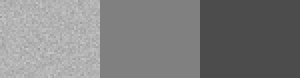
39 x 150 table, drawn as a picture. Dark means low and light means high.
The table splits into one row of 3 panels. Panel 1,1: high, fine-grained, faint in contrast. Panel 1,2: middling, flat. Panel 1,3: low, flat.
